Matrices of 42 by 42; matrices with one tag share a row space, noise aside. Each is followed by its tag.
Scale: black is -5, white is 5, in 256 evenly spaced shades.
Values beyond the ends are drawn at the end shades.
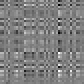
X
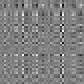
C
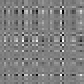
C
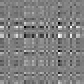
X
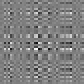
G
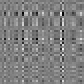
C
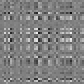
G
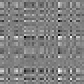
X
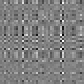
C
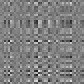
G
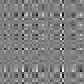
C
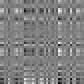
X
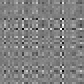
C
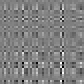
C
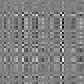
C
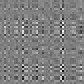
C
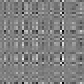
C
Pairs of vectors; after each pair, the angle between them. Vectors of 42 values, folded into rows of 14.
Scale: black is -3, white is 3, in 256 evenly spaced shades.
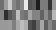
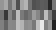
partly aligned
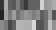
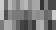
nearly opposite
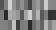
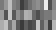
partly aligned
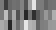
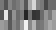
nearly parallel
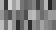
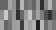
orthogonal
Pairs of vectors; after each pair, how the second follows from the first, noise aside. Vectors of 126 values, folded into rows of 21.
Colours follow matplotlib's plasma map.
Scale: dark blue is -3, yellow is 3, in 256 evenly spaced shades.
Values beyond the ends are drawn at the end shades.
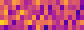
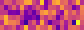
shuffled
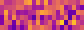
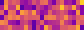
shuffled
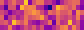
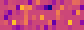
partly zeroed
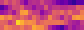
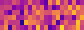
shuffled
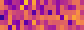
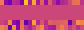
partly zeroed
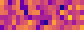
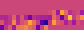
partly zeroed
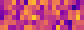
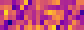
reversed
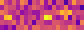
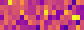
shuffled
